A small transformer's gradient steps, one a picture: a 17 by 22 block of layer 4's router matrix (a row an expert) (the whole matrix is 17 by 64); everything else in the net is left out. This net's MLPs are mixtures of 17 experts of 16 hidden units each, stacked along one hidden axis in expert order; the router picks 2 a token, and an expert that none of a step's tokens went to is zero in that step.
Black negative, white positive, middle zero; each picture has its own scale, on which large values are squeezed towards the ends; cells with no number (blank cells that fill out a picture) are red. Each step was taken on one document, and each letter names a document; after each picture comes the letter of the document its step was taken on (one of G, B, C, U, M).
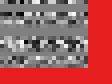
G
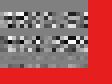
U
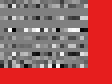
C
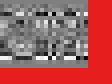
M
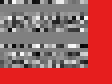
C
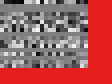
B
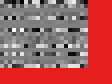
C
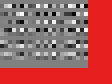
M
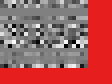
B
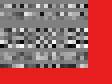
M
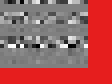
U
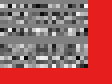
M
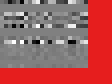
G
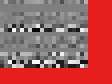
C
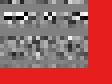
U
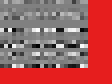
B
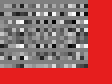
M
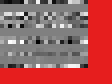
U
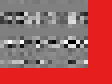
G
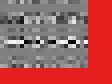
G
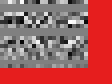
U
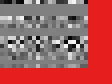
G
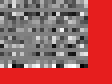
B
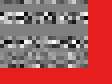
G
